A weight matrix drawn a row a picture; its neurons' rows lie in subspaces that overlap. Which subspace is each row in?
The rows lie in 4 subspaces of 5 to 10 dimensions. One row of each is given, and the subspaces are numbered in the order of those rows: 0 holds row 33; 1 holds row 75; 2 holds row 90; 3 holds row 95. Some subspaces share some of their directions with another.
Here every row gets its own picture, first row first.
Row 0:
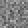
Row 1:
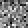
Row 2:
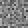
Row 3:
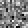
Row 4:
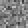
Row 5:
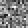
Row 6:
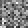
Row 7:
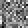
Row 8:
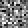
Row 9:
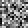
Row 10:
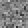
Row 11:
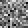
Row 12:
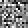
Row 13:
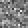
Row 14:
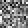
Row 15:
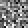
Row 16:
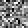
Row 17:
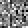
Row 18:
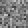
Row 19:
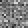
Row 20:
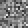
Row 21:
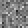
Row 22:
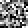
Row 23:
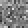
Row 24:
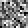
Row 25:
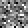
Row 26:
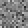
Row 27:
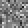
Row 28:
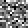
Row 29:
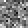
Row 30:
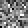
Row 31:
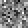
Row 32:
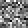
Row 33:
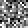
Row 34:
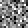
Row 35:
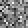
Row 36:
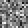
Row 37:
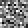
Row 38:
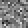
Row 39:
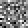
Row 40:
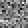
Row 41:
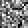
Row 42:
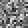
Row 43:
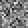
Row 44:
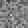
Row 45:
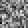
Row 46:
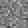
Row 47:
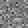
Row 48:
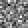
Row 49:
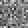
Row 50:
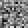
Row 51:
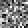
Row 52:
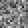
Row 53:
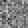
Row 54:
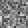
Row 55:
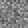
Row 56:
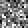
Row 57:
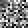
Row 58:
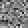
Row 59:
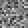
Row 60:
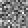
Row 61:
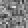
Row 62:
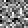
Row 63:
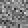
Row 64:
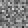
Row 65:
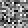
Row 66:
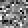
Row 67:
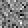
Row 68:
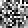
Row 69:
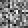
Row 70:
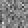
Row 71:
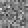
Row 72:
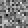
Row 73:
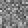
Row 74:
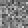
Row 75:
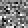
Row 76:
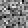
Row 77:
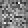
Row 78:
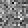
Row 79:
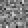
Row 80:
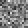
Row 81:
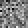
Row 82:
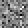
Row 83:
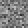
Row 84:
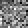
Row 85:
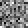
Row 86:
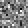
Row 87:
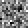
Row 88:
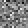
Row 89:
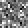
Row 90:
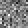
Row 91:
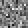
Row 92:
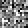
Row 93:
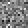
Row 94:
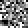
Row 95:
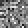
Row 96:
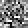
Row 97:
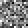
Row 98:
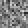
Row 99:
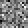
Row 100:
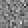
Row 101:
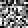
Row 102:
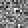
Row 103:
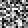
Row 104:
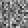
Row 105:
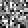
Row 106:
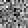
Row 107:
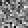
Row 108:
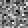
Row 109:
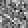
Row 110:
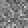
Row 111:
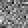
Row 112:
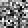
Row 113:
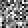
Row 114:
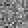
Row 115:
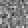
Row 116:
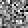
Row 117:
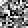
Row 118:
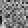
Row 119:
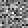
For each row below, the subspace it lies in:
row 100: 1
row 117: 3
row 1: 1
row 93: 0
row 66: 0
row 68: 3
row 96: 3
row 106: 0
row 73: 3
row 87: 3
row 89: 0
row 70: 0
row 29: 0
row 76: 2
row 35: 3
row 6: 1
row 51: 1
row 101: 3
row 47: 2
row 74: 0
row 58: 0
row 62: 2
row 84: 3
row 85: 3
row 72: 0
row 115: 2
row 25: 1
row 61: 2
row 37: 1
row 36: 3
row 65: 3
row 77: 3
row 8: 3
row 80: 3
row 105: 0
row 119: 2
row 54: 1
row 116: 1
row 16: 3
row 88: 3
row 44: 3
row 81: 3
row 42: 0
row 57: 2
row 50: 1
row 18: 2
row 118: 1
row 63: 0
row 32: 3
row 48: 3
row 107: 3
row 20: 3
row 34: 1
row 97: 3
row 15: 0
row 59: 0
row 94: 0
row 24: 1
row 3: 0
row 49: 1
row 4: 2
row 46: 3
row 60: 0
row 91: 0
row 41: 0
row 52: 3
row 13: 0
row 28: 3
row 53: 3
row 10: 0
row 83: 1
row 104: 1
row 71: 0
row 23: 3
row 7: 1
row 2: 1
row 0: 3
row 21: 1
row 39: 3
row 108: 1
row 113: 2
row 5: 2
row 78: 0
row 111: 3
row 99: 0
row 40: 0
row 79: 2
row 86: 0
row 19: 3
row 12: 3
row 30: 3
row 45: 2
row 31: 0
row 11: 0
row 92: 1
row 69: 0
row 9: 1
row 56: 1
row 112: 3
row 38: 1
